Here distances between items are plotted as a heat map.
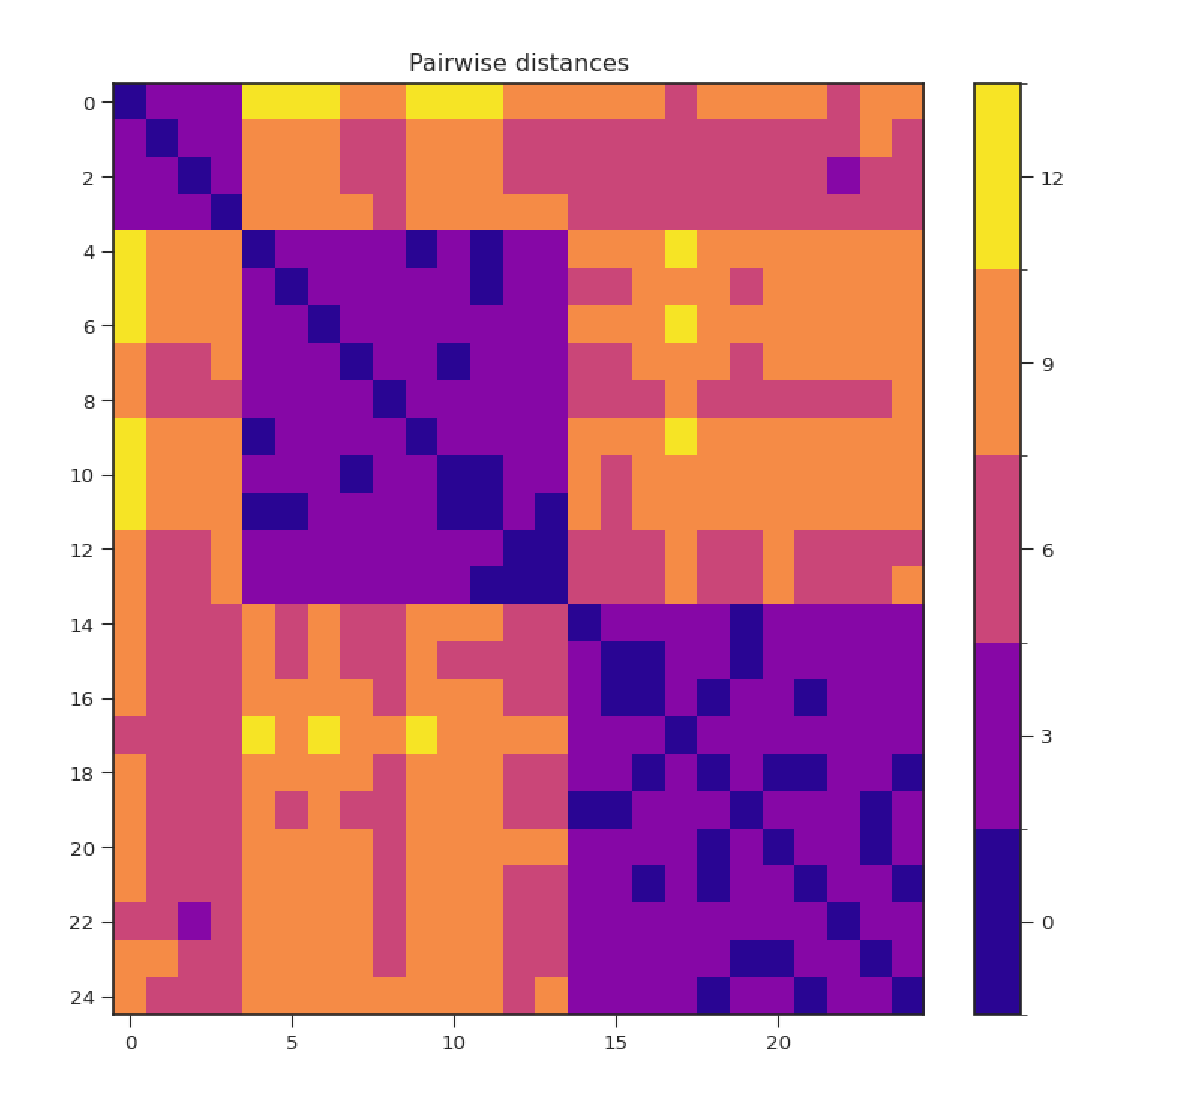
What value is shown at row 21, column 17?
3
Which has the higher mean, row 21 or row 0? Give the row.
0
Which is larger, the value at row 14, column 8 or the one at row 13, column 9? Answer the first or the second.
the first
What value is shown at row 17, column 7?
9
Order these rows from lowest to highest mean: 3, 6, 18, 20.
18, 20, 3, 6
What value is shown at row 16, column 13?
6
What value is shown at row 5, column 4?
3
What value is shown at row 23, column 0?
9
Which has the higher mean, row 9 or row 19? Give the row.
9
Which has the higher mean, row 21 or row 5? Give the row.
5
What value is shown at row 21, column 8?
6
